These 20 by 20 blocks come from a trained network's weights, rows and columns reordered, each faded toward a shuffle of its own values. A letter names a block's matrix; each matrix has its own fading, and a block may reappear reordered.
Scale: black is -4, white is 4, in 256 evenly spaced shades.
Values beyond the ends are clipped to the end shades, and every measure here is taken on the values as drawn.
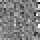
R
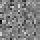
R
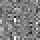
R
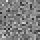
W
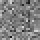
R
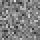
W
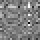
R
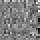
R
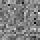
R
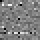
W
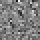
W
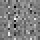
R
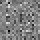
R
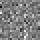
R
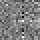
R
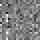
R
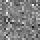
R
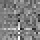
R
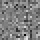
R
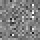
R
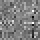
R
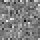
W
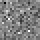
W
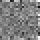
R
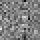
R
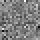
R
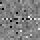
W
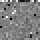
W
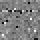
W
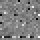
W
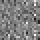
R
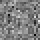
R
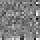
R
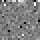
W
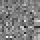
R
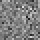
W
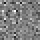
R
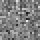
W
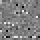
W
